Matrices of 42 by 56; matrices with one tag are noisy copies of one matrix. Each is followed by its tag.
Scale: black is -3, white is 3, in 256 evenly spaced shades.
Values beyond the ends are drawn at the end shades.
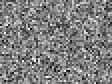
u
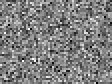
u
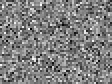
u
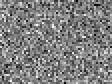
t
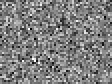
u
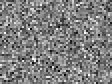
u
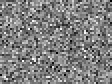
u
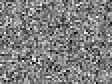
u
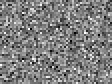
u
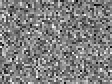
t
